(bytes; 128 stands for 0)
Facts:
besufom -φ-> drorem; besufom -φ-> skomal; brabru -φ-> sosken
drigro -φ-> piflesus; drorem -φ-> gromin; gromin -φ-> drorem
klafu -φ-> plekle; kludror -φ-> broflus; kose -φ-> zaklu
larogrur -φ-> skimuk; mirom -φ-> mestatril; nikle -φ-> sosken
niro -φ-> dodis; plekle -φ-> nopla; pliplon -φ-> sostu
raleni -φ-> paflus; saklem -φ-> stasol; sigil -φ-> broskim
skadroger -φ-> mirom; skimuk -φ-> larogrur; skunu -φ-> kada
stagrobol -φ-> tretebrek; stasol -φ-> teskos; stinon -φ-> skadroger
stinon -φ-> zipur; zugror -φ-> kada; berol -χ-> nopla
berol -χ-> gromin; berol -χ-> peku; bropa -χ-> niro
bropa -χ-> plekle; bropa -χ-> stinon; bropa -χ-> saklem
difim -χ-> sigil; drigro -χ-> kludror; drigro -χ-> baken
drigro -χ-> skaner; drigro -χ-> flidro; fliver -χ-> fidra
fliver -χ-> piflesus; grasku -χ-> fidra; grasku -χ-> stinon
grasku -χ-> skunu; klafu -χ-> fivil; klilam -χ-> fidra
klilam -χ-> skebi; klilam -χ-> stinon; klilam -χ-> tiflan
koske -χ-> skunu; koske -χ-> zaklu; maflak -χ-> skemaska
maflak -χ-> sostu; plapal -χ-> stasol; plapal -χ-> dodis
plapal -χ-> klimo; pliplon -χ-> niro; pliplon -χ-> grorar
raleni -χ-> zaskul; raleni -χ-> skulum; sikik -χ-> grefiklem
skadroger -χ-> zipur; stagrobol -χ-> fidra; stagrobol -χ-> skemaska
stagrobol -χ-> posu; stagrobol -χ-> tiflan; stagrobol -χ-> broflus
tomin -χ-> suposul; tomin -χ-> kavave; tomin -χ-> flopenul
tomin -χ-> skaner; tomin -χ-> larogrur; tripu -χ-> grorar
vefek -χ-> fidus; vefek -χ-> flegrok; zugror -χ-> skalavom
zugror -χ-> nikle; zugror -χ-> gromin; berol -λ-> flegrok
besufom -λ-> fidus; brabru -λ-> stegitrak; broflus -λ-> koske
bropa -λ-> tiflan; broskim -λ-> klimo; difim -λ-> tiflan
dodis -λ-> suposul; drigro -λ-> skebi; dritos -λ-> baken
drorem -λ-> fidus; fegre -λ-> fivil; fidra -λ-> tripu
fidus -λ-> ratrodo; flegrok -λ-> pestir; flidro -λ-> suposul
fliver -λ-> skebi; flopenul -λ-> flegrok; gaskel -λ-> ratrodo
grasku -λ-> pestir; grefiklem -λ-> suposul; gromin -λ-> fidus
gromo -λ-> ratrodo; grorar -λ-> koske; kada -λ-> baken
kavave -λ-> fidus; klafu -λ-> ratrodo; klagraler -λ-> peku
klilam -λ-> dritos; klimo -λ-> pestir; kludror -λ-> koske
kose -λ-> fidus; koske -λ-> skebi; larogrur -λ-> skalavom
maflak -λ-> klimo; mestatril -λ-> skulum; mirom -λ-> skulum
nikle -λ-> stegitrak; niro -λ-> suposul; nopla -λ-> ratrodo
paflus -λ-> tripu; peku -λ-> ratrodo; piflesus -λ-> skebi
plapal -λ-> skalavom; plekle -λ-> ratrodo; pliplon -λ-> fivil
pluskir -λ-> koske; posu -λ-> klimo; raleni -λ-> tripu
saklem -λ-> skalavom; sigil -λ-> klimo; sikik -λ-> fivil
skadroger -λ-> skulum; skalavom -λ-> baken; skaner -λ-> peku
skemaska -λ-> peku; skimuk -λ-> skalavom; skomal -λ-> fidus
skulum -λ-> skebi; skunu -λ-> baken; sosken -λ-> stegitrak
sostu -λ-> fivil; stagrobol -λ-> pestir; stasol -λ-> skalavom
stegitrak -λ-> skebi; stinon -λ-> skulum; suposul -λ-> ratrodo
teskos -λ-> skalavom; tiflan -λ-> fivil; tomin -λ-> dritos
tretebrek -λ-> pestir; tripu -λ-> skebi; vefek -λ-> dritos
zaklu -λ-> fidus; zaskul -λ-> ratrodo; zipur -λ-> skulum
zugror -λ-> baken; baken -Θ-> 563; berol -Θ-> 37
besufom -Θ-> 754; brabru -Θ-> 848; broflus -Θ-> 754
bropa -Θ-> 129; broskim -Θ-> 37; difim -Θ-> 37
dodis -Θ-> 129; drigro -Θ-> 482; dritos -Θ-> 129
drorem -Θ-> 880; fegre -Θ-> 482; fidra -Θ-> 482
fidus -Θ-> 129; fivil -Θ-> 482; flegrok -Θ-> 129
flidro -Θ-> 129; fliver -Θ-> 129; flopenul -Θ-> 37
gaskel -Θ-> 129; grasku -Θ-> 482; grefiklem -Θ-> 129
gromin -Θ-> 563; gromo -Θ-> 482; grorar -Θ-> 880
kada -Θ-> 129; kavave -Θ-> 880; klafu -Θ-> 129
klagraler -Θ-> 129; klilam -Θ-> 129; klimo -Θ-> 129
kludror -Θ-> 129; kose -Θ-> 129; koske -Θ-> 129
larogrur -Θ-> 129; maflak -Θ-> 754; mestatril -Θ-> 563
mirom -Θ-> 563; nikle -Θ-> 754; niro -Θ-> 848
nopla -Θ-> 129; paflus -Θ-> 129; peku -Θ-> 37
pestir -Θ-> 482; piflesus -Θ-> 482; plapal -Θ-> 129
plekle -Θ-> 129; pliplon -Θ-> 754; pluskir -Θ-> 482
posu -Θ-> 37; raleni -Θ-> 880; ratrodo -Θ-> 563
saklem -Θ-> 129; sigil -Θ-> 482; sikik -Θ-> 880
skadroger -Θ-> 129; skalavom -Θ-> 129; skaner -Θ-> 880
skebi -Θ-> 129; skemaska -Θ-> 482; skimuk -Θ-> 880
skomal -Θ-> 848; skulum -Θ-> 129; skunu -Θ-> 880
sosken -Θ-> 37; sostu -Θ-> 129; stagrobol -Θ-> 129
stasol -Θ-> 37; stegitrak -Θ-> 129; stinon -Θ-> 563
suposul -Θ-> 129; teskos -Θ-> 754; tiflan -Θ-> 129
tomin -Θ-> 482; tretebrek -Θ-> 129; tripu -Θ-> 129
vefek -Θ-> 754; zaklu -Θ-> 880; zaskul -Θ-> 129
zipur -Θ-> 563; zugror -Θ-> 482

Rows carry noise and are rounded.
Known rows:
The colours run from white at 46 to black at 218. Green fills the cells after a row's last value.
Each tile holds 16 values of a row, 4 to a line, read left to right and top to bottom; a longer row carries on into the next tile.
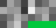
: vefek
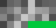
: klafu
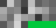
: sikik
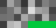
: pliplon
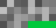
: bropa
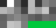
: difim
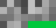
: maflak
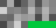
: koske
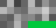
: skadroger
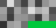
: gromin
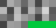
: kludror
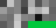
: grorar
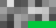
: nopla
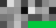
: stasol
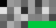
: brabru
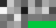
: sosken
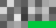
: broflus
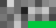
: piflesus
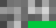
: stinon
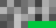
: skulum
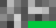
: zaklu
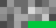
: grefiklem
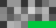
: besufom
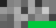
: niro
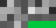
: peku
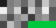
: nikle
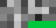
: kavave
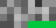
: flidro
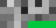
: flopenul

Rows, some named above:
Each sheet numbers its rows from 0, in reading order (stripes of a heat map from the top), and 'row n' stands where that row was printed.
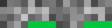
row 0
kose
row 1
plekle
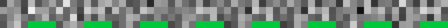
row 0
vefek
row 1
broflus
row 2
klimo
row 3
plekle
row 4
larogrur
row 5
larogrur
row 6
tomin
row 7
gromin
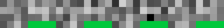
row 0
mirom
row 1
ratrodo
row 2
drorem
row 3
maflak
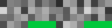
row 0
stagrobol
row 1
besufom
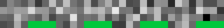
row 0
fidus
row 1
dodis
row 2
skalavom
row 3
drorem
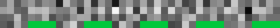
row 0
paflus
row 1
drigro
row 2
nikle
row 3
dritos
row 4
broskim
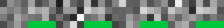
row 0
gaskel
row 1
zugror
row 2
sostu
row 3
berol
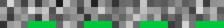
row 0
gromin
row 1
sigil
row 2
klafu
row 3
baken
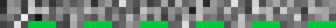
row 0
skunu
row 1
suposul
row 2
skomal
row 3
fivil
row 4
teskos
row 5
tretebrek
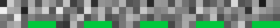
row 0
sosken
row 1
skalavom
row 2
klimo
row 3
plapal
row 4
pestir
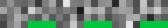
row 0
flegrok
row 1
piflesus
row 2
raleni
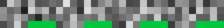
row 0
skimuk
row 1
teskos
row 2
kada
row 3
saklem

